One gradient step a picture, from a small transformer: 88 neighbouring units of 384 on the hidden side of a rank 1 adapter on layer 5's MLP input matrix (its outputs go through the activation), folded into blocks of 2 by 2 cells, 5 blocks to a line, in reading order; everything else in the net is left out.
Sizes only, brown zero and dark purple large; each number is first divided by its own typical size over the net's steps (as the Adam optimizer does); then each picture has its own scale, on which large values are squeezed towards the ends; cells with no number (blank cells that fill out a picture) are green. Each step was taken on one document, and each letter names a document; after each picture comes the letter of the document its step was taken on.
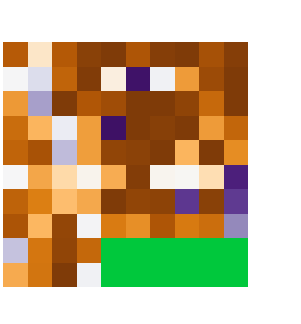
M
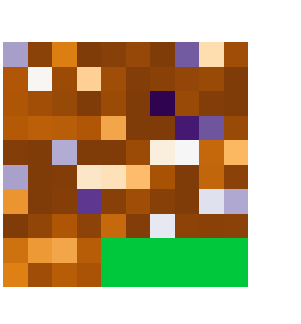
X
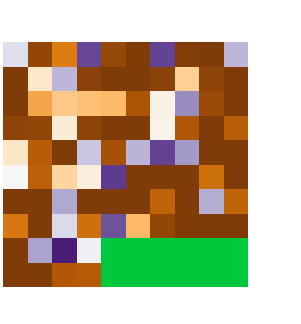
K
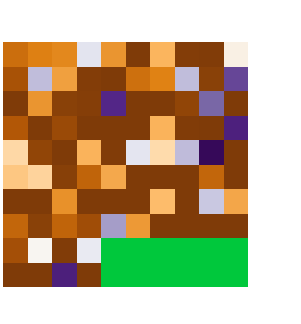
K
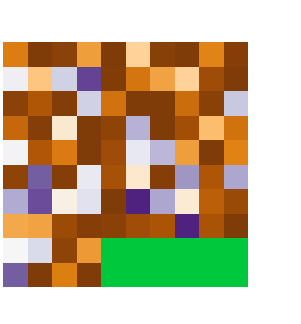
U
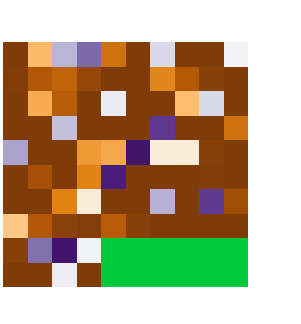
K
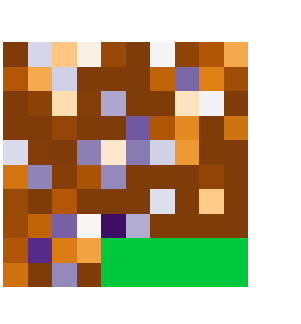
K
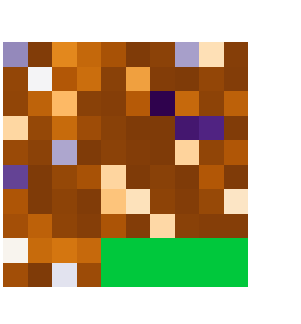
X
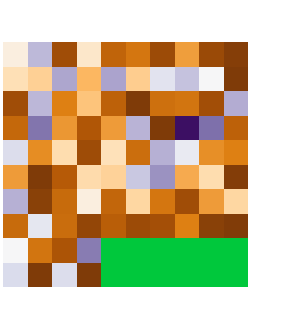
U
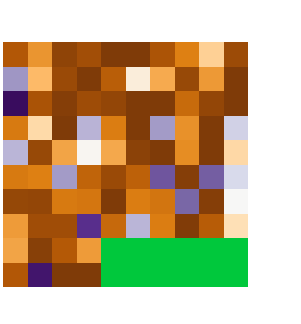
M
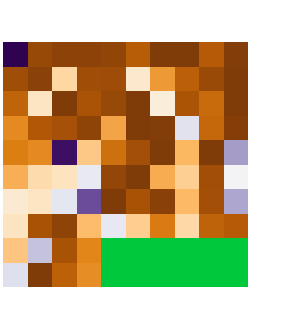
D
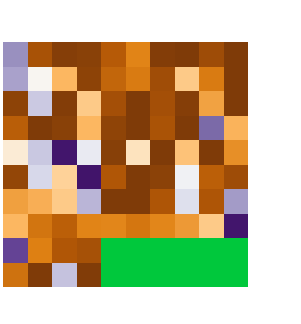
D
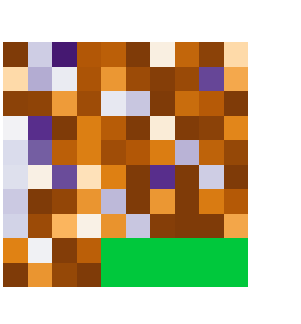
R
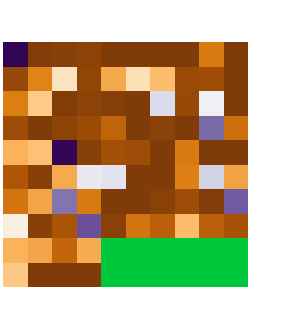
D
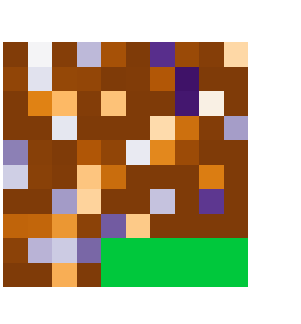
K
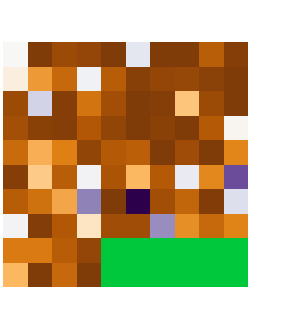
D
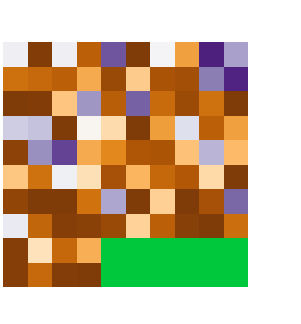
R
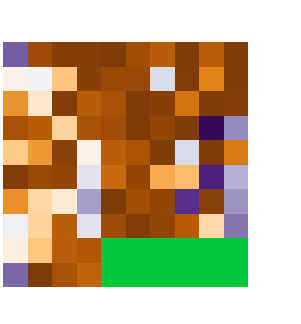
D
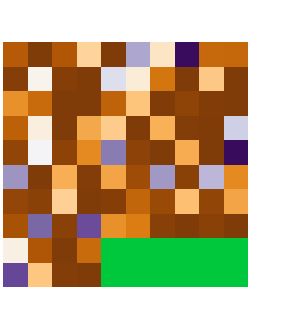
M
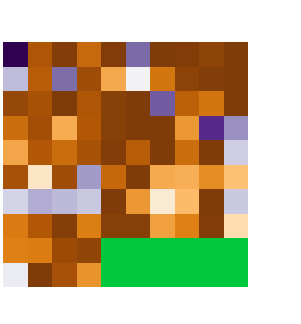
D
